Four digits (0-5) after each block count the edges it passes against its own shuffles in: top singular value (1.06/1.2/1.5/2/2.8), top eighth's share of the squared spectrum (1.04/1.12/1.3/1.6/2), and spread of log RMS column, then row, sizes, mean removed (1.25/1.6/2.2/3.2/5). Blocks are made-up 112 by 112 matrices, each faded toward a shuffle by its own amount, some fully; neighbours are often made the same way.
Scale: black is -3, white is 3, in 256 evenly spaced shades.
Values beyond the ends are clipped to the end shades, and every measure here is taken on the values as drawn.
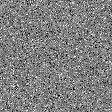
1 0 0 0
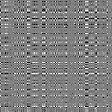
5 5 4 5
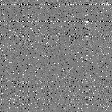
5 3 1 2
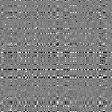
5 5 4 4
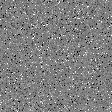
2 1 0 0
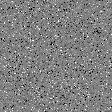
2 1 0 0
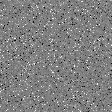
2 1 0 0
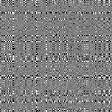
5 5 4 4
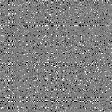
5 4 3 3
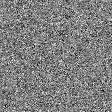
0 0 0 0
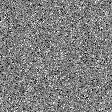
0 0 0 0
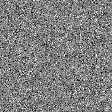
0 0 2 0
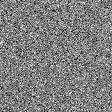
0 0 0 0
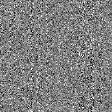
1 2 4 0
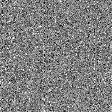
1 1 2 0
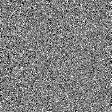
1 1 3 0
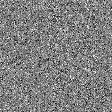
0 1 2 0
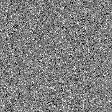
0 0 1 0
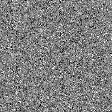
0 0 2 0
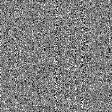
1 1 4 0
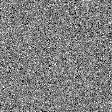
0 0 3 0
